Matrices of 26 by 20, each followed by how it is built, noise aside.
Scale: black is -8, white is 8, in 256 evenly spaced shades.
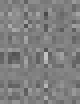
low rank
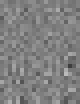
low rank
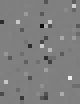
sparse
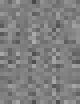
low rank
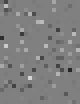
sparse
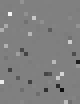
sparse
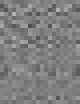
low rank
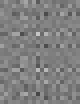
low rank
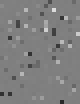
sparse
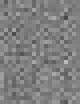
low rank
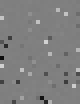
sparse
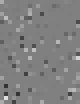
sparse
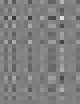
low rank
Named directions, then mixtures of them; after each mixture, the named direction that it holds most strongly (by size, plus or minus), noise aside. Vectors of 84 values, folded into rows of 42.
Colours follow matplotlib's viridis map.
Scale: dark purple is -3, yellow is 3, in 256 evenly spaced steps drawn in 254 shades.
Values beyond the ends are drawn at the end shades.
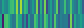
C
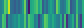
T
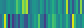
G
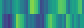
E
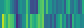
E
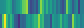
E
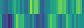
E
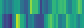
E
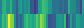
E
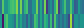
C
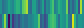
G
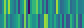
T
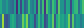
C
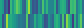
T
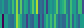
C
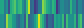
T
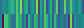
C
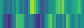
E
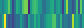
G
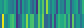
C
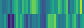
E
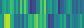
E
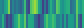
T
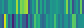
G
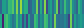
C
